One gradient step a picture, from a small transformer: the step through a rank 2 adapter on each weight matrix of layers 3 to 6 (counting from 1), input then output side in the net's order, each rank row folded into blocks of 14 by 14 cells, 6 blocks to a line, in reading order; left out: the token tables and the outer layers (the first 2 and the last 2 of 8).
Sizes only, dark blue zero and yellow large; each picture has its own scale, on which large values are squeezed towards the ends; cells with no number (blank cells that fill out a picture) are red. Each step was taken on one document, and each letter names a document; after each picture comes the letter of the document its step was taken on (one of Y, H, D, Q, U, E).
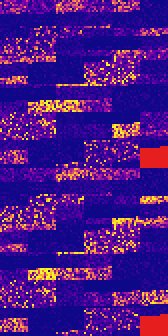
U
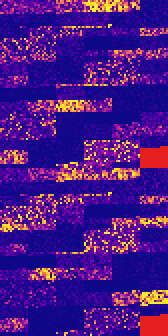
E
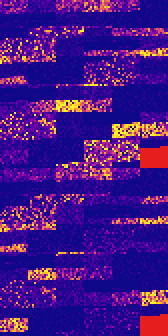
U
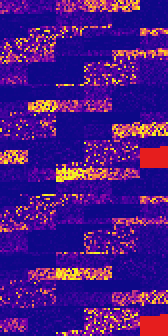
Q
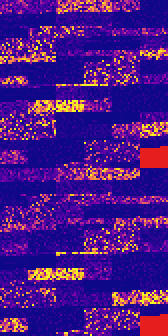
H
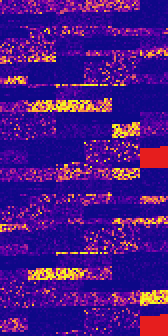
H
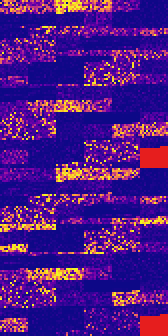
U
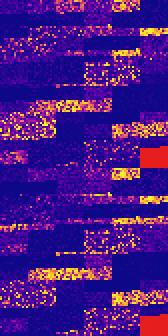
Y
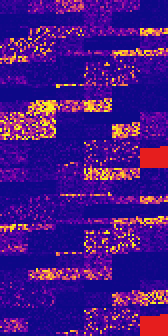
Y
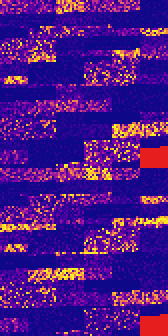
H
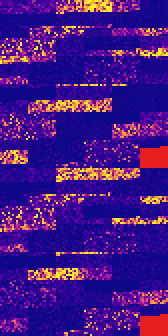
H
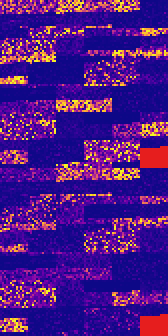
H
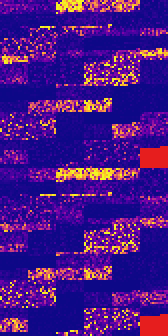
E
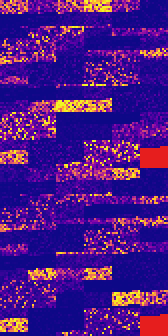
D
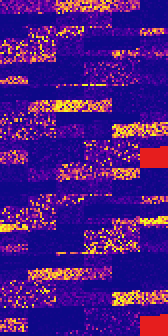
D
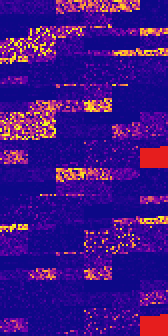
Y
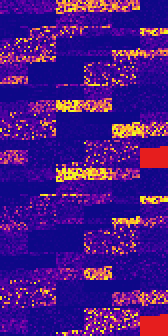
Q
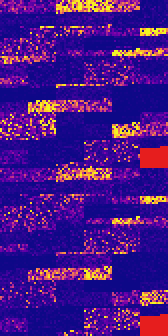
E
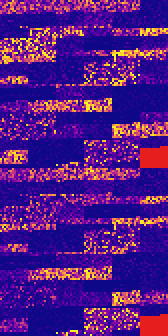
E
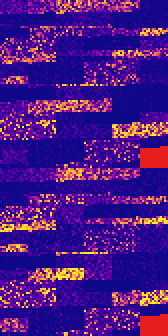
H
